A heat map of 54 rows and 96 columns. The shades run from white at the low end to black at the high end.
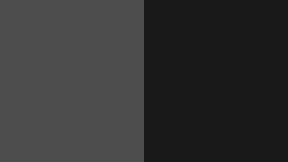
It is made of 1 by 2 panels. Panel 1,1: high, flat. Panel 1,2: very high, flat.
